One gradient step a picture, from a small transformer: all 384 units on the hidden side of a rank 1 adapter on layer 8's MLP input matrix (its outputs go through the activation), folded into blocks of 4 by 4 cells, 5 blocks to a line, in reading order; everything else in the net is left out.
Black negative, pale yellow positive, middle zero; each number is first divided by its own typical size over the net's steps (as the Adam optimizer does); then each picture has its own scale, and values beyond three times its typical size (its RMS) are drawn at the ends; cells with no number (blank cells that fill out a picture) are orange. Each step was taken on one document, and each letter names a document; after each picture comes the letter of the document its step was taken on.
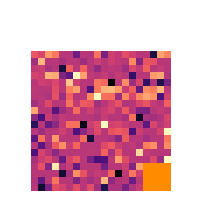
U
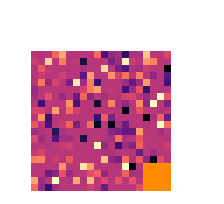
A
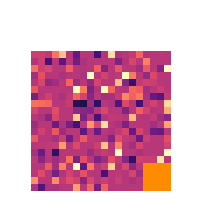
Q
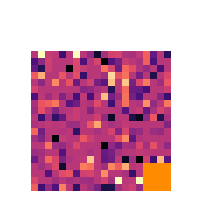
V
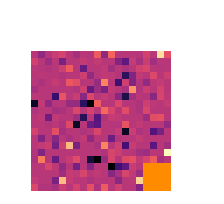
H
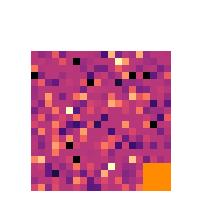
Q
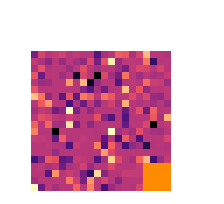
V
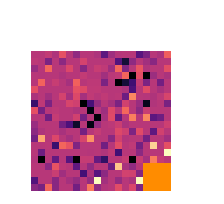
H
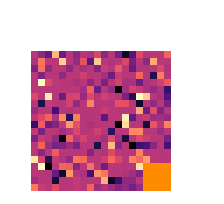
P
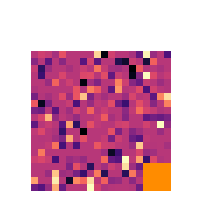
A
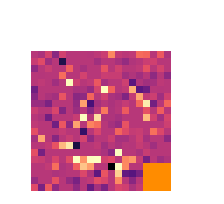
H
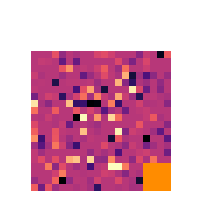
H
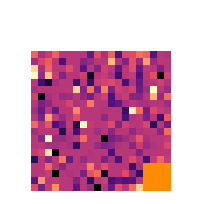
P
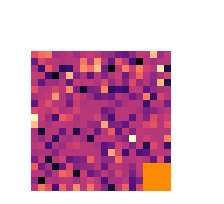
U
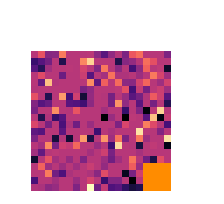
P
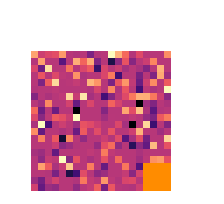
P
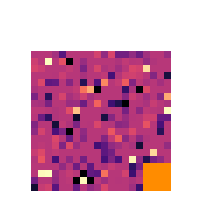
A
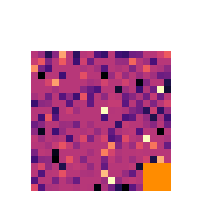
P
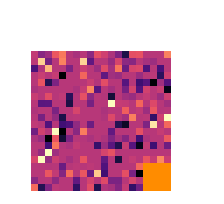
P
